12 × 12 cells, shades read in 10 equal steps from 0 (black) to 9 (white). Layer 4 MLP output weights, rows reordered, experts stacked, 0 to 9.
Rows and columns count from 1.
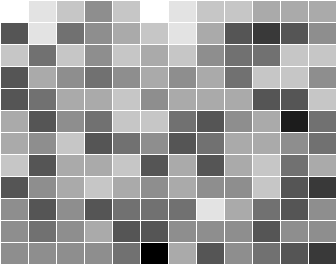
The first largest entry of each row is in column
1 2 1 10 5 5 3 1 4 8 4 7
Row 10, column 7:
4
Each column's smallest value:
3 3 4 3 3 0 3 3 3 2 1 2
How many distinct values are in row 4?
5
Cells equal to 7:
23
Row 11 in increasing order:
3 3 3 4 5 5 5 5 5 5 5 6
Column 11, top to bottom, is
6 3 7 7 3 1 5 4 3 3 5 3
